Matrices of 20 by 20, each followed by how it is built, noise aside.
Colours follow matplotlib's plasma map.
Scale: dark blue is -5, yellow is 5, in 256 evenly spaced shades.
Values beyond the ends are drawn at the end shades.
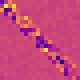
banded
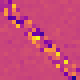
banded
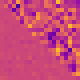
upper triangular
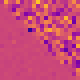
upper triangular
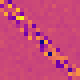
banded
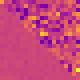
upper triangular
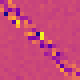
banded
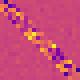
banded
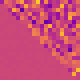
upper triangular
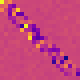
banded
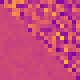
upper triangular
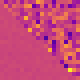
upper triangular
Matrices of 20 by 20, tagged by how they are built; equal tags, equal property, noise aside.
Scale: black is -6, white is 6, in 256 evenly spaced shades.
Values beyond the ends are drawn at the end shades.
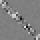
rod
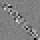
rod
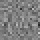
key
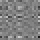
key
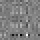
key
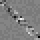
rod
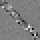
rod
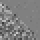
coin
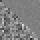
coin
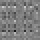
key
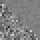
coin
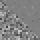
coin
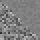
coin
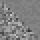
coin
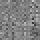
key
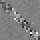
rod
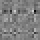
key
